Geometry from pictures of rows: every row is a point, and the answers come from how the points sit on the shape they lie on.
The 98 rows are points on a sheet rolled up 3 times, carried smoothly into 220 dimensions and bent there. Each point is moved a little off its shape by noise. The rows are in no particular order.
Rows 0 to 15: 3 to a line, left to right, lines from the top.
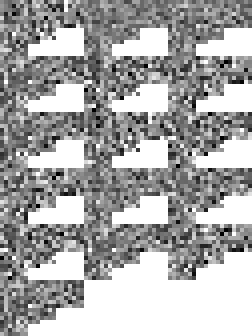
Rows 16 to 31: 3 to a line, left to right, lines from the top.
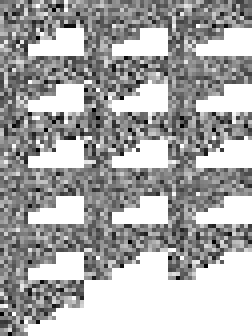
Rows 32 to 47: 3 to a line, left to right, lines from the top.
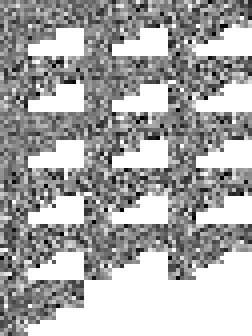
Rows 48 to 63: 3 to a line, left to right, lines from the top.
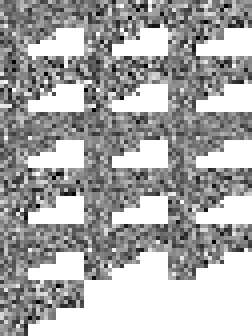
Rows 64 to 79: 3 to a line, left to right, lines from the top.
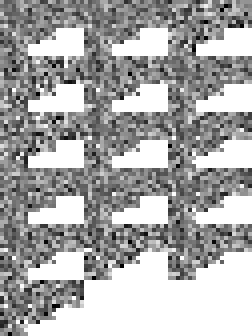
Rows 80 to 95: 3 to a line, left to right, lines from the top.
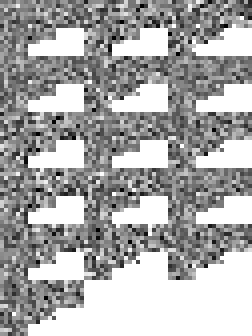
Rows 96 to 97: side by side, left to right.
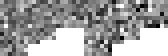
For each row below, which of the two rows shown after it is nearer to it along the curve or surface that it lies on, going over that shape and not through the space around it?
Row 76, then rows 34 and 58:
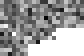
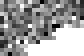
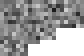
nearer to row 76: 58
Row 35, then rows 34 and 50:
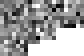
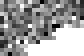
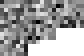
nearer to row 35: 50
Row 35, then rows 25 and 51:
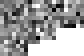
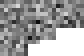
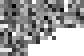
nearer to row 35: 51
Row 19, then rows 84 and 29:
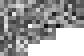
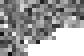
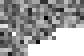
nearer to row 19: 84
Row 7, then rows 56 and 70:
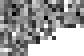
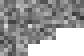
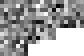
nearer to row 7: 70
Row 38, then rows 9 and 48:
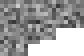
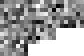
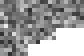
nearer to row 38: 48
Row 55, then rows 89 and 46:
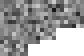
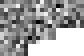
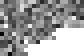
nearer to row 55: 46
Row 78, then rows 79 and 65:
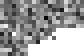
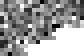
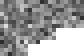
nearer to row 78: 65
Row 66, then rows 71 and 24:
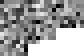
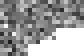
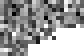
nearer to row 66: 24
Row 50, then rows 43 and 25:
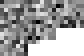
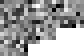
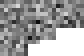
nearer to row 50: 43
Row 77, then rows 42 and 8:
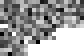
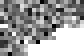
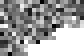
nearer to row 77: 42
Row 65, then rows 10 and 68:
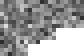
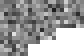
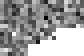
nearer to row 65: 10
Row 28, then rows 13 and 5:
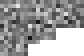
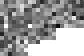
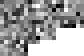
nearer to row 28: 13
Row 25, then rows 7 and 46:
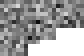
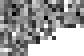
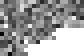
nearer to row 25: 46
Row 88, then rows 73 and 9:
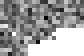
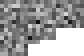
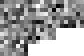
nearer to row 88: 73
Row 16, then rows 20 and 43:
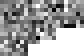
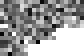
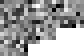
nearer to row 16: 43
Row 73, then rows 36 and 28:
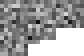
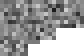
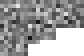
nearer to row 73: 28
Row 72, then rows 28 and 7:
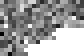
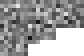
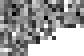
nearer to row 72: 28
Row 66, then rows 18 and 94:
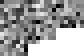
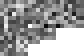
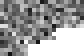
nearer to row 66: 18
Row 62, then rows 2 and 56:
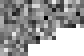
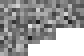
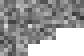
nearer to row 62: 2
